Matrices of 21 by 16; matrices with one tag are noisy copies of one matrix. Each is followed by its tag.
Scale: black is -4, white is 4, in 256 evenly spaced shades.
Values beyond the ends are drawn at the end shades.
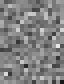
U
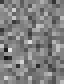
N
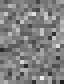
U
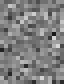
U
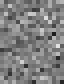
U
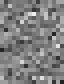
U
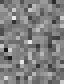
N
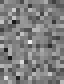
N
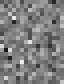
N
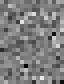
U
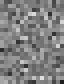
U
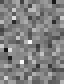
N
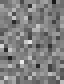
N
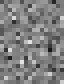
N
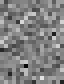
U
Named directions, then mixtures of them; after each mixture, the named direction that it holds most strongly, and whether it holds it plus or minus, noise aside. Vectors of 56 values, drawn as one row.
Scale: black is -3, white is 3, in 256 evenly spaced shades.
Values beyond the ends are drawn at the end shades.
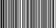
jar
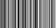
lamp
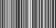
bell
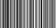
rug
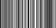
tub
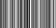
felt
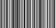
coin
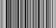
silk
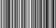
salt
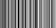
lamp, plus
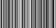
salt, plus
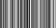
felt, plus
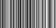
salt, minus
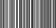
lamp, minus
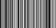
tub, plus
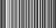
silk, minus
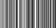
lamp, minus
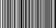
jar, minus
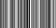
felt, plus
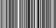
lamp, minus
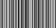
rug, minus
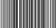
tub, minus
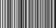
jar, minus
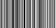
coin, plus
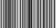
bell, minus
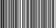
jar, plus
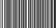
felt, minus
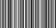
coin, minus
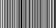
jar, minus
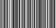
coin, plus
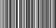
lamp, minus
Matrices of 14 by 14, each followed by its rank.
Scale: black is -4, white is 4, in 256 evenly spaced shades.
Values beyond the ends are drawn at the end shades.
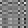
one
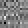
two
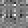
two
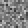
full rank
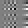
one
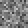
full rank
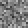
full rank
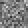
full rank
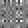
two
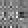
two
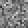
full rank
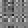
two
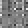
two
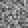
full rank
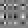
one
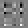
one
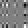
one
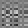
one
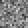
full rank
